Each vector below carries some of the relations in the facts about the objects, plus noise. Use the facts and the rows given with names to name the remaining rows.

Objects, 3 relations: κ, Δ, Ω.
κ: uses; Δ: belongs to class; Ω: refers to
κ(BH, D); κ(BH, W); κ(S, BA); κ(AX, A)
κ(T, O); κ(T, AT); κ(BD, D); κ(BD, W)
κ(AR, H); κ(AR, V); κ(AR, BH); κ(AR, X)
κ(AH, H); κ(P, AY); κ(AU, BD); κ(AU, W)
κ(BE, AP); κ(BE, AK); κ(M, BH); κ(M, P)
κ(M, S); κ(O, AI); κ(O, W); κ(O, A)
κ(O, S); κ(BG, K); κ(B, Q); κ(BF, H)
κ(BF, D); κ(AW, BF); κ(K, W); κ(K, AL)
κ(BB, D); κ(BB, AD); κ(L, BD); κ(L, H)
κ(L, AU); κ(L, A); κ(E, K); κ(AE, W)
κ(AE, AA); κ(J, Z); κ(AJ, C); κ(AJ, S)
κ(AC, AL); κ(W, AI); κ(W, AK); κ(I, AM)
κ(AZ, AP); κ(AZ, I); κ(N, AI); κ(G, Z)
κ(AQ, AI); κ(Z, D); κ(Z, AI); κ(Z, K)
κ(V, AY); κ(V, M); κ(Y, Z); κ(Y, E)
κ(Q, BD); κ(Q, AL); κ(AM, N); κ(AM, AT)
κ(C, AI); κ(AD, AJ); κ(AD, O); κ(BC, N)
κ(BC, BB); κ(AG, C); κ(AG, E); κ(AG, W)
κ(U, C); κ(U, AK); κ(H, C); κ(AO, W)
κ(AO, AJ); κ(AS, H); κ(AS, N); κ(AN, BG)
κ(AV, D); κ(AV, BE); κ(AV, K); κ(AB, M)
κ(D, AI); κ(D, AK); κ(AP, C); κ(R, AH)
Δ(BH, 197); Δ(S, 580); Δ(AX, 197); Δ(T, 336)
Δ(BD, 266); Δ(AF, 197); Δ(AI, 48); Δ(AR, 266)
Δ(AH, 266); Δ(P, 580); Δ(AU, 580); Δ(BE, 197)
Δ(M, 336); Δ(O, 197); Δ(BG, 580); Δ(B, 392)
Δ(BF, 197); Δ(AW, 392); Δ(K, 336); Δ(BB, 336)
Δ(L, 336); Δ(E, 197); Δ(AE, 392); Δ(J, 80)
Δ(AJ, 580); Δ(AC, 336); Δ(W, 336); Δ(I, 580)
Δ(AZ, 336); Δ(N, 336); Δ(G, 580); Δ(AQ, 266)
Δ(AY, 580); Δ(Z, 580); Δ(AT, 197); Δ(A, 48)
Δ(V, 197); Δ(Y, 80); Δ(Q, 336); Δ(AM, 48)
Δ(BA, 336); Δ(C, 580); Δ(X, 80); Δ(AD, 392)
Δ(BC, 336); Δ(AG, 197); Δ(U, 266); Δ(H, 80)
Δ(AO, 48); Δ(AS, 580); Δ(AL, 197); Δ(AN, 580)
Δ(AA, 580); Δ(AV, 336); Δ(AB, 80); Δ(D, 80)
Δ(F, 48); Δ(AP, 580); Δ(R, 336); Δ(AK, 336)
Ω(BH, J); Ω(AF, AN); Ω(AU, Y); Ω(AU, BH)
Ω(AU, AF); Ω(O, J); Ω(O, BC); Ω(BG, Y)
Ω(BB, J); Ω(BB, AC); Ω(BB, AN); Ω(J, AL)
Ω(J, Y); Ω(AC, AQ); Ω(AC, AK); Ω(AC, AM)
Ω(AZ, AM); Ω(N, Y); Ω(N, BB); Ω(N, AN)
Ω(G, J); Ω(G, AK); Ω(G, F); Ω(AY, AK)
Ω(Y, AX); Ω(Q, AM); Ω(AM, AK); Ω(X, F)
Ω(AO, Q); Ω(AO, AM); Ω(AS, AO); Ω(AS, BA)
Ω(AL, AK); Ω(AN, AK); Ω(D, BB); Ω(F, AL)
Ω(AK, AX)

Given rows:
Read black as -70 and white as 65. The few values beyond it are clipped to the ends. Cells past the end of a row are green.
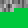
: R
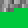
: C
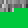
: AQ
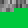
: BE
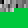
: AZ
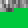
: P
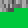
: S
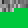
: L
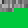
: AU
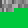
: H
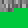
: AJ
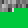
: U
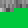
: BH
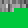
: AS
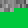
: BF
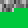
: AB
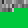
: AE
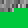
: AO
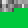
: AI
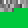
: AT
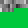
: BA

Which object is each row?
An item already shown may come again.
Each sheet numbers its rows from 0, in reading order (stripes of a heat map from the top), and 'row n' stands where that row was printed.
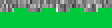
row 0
AD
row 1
AU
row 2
M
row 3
AH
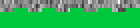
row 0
AF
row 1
R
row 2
AQ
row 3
F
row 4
AY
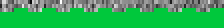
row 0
AI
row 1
AZ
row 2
AM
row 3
R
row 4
BD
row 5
W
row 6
AV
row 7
AG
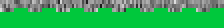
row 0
V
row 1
E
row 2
T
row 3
AV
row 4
AL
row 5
D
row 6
X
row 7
BH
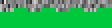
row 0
T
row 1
AP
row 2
AX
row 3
N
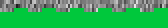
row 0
AK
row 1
K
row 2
B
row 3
AW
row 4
A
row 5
O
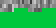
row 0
AH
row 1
AA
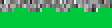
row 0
I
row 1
AE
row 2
AT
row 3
AR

